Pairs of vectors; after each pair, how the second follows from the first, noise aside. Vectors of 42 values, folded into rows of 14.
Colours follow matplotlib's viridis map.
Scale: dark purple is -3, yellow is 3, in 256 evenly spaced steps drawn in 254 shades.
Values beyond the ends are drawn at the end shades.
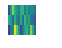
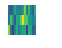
shuffled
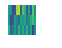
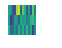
copied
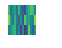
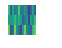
shuffled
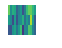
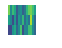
copied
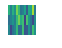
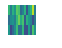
copied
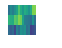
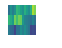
copied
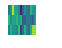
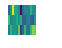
copied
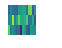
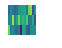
copied
